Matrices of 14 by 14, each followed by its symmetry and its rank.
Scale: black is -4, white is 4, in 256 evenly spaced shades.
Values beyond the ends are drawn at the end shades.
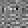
neither, rank three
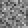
neither, full rank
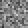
neither, full rank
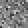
antisymmetric, full rank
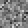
antisymmetric, full rank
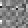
neither, rank three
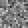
antisymmetric, full rank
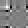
symmetric, rank one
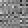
neither, rank three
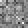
symmetric, rank three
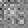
symmetric, rank three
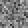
neither, full rank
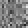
neither, rank three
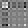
symmetric, rank one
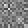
symmetric, rank three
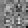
neither, rank three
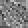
antisymmetric, full rank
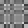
symmetric, rank one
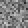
neither, full rank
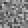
antisymmetric, full rank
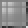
symmetric, rank one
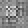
symmetric, rank three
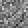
neither, full rank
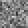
antisymmetric, full rank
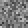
neither, full rank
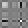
symmetric, rank one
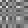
symmetric, rank one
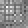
symmetric, rank three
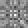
symmetric, rank three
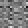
neither, rank three
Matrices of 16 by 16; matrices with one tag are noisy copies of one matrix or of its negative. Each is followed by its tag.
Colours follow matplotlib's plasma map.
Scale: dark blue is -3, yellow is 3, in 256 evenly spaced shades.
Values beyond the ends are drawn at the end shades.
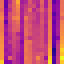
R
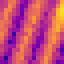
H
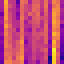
R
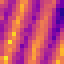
H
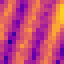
H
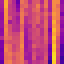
R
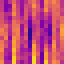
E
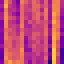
R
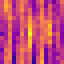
E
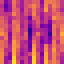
E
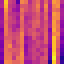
R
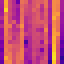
R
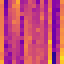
R
